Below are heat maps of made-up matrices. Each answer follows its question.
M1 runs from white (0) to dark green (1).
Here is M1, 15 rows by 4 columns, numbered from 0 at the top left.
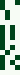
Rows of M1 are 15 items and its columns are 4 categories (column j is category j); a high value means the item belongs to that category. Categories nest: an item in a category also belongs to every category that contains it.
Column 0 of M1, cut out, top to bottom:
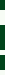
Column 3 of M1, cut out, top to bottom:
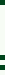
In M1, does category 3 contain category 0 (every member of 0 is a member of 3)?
no
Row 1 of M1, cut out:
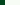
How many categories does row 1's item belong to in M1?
1
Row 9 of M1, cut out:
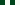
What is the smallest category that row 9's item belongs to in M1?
2
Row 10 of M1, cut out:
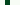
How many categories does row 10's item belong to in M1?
1
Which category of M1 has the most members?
0
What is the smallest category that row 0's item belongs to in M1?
3
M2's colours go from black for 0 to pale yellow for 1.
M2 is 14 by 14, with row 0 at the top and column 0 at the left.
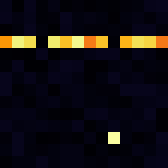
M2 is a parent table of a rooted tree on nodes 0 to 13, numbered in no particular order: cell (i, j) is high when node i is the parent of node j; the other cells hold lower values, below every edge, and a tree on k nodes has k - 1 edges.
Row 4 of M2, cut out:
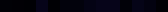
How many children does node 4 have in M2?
0
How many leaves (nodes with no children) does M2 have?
12
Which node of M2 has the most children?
3
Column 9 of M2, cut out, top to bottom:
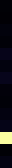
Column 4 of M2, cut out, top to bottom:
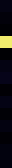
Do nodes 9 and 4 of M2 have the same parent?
no
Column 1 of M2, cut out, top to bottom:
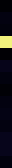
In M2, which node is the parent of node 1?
3
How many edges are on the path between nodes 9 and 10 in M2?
3
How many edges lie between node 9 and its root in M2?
2
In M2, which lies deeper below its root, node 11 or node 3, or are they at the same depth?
node 11
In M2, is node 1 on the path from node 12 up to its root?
no
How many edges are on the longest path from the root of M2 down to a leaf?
2
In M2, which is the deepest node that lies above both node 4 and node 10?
3
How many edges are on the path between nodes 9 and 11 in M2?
1
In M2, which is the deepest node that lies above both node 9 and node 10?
3
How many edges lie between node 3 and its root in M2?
0
